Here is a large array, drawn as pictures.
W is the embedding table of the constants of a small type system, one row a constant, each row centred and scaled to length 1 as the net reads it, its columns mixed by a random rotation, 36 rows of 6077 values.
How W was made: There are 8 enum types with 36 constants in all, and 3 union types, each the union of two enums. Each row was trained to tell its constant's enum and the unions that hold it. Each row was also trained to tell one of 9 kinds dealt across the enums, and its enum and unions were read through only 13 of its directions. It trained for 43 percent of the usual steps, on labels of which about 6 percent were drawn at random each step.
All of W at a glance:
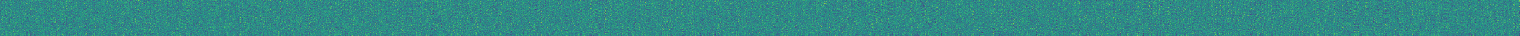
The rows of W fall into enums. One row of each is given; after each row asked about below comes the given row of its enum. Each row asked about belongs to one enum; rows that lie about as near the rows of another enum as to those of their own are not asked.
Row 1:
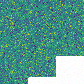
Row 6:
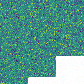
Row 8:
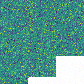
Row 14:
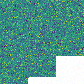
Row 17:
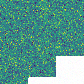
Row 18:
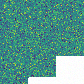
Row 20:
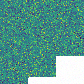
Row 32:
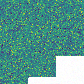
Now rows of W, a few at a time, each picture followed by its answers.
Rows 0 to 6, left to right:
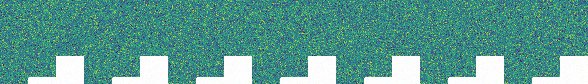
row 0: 20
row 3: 1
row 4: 20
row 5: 6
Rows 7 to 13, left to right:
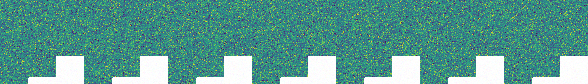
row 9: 20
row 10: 6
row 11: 14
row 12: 8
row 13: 6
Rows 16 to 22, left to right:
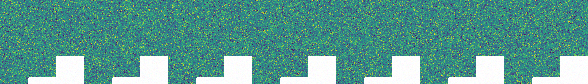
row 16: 8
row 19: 14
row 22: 14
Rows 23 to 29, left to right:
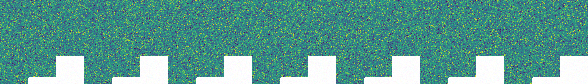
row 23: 20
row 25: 8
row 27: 20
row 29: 17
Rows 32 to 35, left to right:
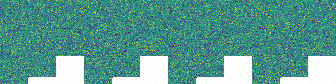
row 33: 14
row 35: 14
